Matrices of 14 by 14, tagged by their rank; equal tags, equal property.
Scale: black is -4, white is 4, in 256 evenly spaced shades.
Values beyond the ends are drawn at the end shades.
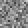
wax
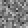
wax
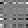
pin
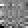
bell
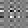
pin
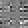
bell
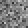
wax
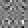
bell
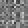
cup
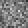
wax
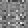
cup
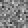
wax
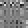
bell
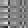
pin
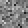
wax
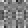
bell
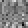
cup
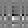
pin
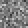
wax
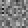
cup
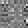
cup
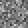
wax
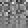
cup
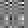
pin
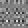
bell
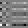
pin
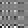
pin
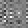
bell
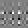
pin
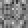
cup
